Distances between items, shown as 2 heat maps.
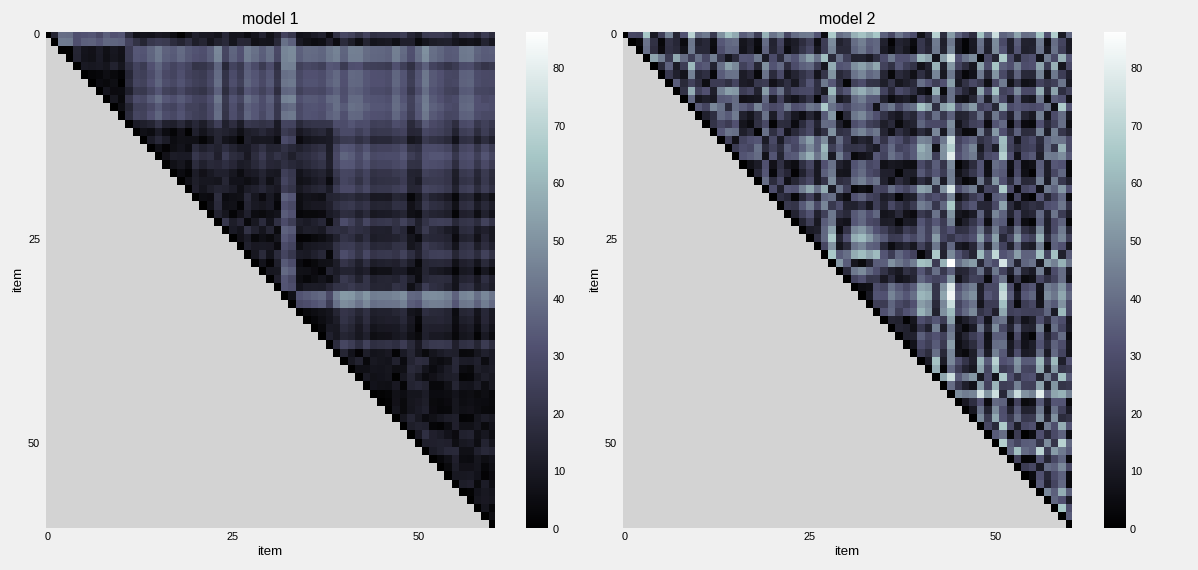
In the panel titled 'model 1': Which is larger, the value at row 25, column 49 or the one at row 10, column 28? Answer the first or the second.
the second
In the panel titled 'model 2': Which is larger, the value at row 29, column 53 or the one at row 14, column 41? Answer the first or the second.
the second
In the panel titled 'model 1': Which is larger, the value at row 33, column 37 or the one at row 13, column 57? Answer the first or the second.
the first
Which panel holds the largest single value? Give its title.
model 2
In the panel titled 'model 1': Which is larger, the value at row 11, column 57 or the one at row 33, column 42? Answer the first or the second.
the second
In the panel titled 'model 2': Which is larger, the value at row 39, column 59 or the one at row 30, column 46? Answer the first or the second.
the first
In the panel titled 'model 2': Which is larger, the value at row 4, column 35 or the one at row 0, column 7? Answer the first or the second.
the first
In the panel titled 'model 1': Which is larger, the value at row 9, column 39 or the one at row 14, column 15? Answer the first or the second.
the first
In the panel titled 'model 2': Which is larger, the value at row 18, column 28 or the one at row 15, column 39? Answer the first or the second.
the first
